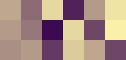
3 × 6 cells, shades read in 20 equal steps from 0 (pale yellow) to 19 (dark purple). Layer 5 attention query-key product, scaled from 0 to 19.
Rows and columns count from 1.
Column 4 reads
17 2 3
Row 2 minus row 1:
1 -1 17 -15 7 -1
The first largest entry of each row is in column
4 3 3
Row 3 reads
8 7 15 3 6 14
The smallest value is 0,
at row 2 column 6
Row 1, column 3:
2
